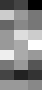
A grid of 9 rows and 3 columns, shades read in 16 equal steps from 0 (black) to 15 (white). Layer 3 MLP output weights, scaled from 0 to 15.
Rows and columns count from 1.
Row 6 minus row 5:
5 0 -6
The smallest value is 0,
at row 1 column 3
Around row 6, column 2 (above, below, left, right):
10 9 14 9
